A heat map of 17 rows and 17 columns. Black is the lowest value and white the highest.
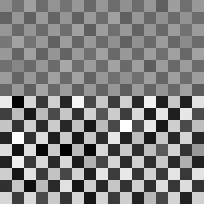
Grain: checkered. Slope: none. Seam: horizontal, 50% of the way down, the top part calmer. Average level on the scale: 50%.
